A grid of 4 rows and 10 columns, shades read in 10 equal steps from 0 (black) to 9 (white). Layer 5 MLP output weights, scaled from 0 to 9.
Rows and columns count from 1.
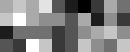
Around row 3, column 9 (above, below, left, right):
5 4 6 5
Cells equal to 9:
2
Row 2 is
7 9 6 5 5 3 6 1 5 2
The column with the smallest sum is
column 6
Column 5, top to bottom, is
3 5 2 2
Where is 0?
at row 1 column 7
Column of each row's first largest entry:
4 2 9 3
